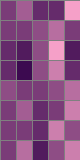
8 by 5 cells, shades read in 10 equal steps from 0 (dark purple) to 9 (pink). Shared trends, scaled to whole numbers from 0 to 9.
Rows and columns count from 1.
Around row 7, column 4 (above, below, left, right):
3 4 2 4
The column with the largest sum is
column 4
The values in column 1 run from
2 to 4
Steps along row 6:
up down up up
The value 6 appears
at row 2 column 4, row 5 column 5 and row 8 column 2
